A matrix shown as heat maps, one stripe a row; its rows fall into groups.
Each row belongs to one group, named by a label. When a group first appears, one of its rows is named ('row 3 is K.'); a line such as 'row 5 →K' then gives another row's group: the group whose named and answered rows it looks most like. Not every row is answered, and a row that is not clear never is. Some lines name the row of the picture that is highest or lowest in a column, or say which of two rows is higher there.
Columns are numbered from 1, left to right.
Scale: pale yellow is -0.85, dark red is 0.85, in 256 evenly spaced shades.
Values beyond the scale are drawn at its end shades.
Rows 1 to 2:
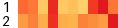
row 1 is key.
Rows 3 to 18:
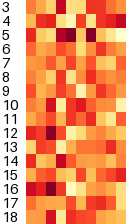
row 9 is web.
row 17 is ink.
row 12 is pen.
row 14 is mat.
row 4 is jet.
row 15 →jet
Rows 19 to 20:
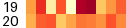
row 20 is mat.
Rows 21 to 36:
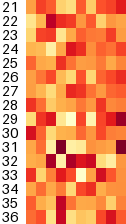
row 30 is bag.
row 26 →jet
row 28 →bag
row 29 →jet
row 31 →key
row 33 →web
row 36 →key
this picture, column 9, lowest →32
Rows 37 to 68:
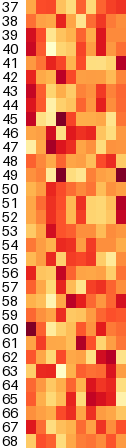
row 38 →web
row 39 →bag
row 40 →bag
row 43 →bag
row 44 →bag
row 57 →web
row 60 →bag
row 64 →ink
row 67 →bag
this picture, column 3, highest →47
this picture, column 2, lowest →45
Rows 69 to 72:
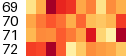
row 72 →pen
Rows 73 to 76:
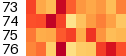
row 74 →pen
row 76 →key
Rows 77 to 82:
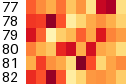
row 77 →key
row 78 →pen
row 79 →bag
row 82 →pen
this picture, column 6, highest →81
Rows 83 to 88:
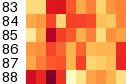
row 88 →pen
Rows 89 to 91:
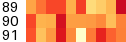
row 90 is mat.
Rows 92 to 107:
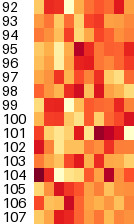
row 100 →jet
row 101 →ink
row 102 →bag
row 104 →bag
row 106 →mat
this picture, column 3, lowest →104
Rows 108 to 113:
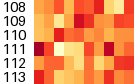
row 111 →bag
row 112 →jet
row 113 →bag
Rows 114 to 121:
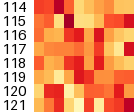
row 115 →key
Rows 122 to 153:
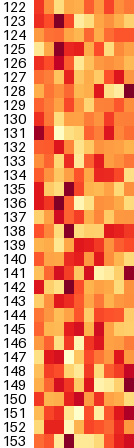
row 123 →pen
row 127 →key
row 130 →bag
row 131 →bag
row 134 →ink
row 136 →pen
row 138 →key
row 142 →mat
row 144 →ink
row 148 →jet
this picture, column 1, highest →131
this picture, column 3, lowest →131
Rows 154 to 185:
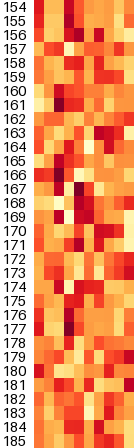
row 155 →mat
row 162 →jet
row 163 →ink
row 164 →web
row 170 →ink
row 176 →mat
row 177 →mat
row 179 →jet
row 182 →web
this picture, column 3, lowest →168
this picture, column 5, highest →167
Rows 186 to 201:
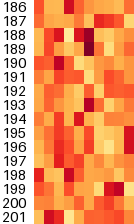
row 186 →mat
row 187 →ink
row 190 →pen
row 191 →web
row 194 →web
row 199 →key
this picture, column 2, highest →201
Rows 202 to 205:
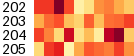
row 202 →pen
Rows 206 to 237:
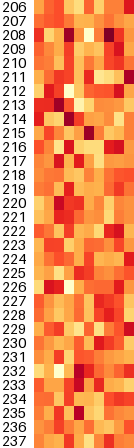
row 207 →pen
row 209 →key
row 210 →key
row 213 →pen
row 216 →key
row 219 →key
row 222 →key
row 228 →ink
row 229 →jet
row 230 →ink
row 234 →key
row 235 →web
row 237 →web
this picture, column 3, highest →213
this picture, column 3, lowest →232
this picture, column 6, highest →215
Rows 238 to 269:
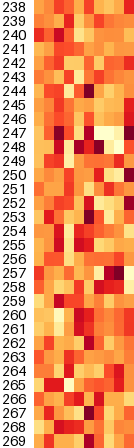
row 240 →pen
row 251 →web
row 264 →key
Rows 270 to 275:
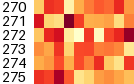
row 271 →mat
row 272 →jet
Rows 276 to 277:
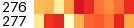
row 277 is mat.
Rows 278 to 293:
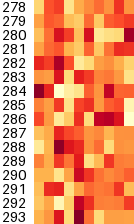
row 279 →jet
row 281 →jet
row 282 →pen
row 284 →bag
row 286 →ink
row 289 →web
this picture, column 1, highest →284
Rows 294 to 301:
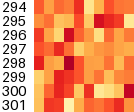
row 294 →web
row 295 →ink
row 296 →mat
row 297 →pen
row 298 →mat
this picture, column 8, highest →295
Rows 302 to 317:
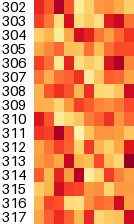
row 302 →pen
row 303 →key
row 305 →jet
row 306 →key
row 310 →bag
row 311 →pen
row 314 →web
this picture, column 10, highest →313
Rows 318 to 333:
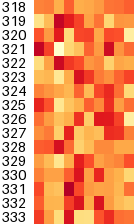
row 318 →key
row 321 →bag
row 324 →ink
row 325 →bag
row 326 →ink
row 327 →key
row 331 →mat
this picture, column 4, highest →331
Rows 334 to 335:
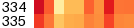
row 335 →bag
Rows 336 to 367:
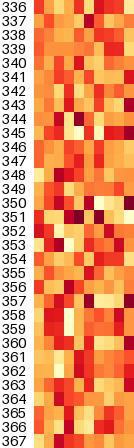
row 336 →ink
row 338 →ink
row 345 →jet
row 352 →bag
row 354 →ink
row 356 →mat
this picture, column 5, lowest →345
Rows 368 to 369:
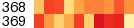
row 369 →ink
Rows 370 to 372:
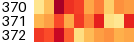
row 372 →pen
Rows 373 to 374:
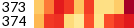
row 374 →jet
